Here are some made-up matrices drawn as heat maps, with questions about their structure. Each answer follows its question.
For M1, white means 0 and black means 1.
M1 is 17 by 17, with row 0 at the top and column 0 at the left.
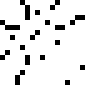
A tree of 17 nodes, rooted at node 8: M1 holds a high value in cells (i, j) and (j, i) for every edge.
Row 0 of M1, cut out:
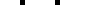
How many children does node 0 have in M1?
1
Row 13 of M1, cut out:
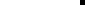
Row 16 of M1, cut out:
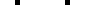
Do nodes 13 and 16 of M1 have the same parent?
no
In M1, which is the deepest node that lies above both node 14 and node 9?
4
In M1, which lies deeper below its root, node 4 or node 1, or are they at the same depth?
the same depth
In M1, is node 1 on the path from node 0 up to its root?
no
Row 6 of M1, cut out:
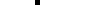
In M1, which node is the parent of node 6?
7
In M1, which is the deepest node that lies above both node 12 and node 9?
11
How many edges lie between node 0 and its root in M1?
2
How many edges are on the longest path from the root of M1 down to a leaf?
5
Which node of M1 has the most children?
5
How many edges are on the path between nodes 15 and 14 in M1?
6
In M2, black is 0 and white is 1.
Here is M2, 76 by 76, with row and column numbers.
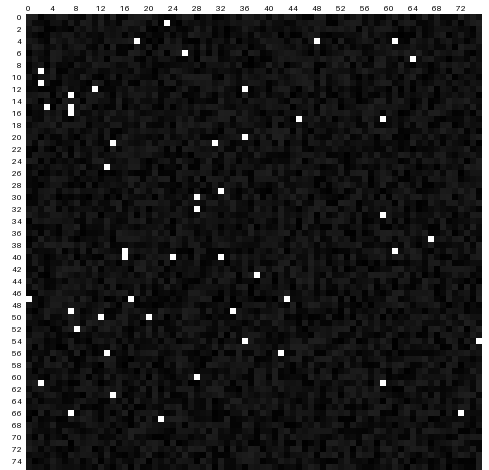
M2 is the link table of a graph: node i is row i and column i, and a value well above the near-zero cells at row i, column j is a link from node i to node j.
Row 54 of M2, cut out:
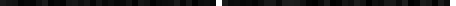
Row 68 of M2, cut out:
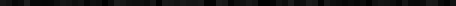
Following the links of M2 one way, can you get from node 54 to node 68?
no
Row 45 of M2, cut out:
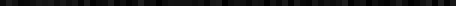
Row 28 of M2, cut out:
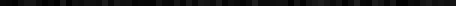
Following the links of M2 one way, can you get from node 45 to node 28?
no
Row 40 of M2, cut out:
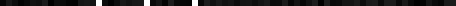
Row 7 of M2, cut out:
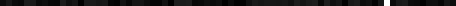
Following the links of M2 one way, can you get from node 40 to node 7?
yes
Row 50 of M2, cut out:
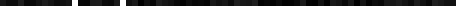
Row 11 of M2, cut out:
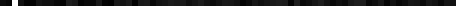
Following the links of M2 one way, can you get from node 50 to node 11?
yes
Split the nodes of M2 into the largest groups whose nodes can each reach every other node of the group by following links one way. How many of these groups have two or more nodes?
0
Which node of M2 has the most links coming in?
node 7
